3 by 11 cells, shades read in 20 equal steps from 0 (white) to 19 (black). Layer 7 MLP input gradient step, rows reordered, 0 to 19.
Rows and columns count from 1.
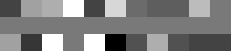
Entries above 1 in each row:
10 11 9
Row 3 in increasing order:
0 0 6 7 10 13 13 14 14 15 19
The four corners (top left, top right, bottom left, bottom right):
14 10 7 14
